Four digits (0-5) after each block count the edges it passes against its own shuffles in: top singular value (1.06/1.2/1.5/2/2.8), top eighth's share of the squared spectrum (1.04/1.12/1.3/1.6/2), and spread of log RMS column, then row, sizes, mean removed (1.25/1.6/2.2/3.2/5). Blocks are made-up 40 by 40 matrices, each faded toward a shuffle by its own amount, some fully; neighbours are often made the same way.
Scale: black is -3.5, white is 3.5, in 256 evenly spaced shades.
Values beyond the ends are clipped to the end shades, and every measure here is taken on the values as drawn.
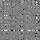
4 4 1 2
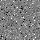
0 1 0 0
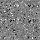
2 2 0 1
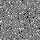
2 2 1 0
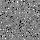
0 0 0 0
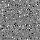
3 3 1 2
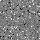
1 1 0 0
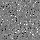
0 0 0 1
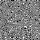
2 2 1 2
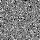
0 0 0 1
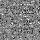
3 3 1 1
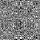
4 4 2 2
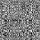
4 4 2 2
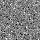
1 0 0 0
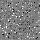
2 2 0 1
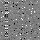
3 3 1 0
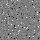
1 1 0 0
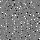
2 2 0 0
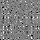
4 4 2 1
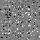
3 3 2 1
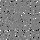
3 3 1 1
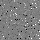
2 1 0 0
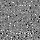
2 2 0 1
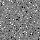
0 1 0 0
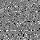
1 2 0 2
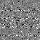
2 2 0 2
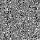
1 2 2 0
